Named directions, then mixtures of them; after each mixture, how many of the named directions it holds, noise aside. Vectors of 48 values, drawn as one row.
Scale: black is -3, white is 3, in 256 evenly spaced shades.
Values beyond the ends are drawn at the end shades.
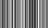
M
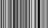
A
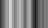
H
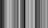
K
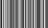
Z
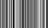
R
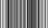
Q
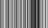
two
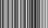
three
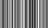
one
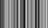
two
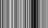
three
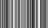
one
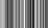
three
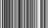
three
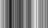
one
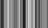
one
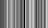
three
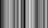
one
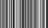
one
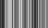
three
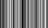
two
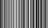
three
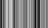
two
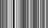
three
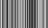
three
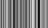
one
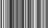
two
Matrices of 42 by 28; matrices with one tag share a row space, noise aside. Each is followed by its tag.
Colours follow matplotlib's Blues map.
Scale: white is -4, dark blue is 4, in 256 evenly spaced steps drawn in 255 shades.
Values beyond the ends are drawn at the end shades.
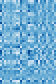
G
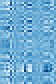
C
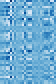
C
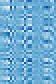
C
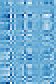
C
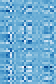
C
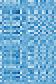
G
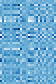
G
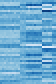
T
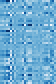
C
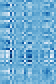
C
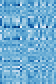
G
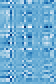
C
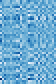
G
